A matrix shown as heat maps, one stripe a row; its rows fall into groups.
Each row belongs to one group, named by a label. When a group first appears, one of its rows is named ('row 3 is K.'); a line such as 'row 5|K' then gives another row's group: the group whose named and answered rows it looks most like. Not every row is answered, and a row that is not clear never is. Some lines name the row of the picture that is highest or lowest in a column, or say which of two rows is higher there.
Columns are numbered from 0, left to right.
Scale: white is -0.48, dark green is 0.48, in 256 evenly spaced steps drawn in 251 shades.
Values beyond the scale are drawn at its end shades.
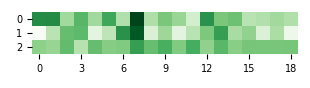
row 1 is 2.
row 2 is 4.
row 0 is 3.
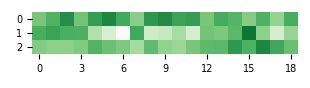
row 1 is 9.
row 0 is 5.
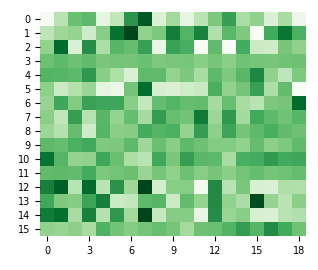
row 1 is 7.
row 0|2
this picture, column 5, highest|1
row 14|3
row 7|4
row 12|3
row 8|4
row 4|9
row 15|4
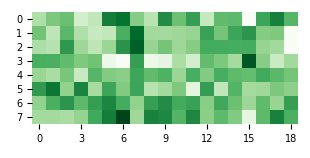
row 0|7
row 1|2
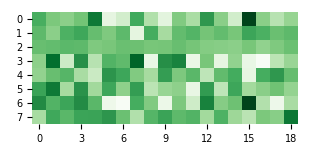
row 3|3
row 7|5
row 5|3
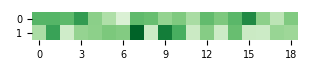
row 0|9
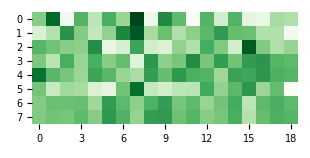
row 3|4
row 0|3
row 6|7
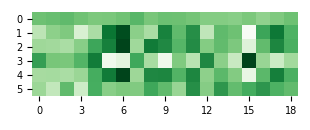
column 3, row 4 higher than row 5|Yes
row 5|4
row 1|7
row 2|7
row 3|9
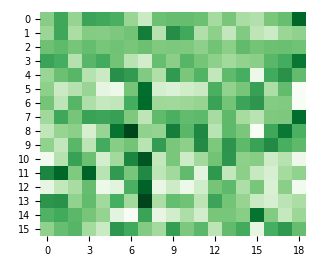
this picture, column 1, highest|11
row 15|7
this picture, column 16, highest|9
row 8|7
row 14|9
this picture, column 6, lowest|14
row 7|5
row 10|2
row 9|4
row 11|3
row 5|2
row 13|3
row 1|3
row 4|7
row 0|5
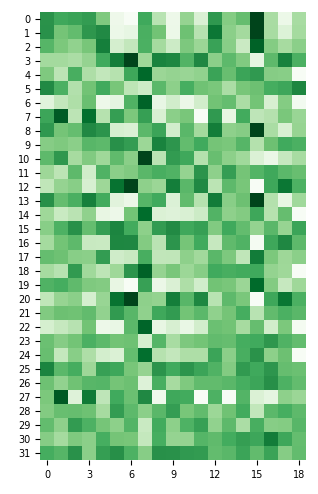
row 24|2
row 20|7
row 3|7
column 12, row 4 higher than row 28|Yes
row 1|9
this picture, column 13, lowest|27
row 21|7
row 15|5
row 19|9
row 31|5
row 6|2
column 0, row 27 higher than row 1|No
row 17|9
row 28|7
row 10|3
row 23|4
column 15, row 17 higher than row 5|Yes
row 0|9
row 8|9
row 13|9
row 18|2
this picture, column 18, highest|5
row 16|7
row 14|2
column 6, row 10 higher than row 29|No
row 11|4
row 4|2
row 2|9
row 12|7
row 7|3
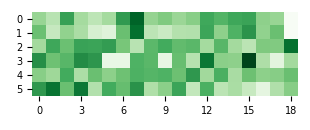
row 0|2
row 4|4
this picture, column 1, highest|5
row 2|5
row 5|3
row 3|9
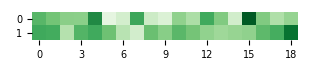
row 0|9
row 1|5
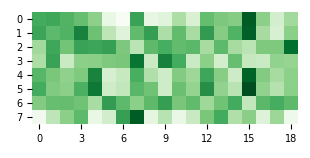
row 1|9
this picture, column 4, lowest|7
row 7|2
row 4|9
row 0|9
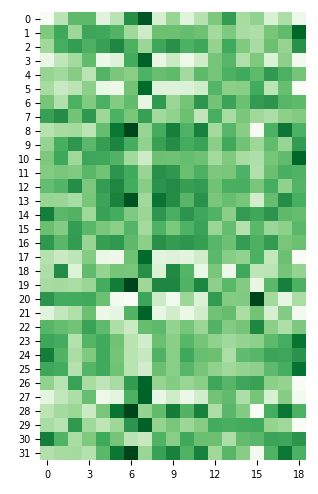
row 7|3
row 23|5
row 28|7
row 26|2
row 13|7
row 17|2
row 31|7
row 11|7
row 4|4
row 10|5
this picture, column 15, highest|20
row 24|5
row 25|5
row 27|2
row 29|2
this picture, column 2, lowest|18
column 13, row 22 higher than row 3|No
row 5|2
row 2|5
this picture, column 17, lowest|20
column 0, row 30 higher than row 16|Yes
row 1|5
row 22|9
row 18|3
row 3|2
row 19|7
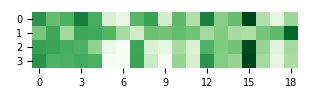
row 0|9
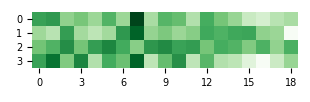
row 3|3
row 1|2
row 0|3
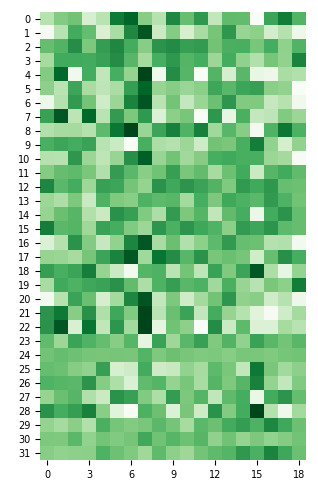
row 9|9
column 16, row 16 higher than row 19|No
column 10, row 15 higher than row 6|Yes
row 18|9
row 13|4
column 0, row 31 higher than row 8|Yes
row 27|7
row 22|3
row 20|2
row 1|2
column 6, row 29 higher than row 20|No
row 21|3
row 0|7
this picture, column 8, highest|17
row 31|4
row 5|2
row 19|5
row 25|9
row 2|5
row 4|3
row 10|2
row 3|5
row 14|7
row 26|9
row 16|2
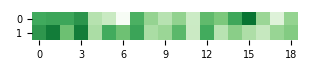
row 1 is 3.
